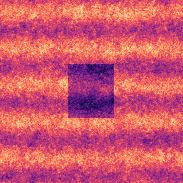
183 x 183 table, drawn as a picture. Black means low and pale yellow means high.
Ninth with the lowest average: centre. Stripes: horizontal, repeating 5 times. Average level on the scale: 60%. Odd patch: lower, in the centre.
